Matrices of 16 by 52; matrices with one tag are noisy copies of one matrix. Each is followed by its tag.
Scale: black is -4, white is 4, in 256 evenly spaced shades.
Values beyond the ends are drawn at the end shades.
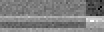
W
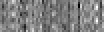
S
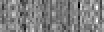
S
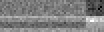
W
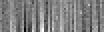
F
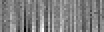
F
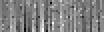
F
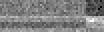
W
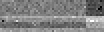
W
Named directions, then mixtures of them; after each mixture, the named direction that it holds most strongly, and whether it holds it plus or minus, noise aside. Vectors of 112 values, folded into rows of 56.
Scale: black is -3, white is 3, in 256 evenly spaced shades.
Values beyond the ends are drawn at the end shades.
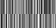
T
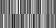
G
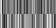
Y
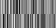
G, minus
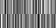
T, minus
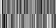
Y, plus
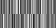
G, plus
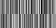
G, minus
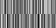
T, minus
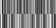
Y, plus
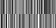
T, plus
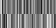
Y, plus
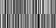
T, minus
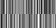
T, plus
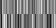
Y, minus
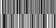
Y, plus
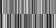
Y, minus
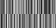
T, plus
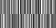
G, plus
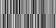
G, minus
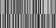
T, minus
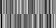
Y, minus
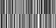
T, plus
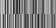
T, minus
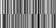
T, minus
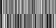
Y, minus
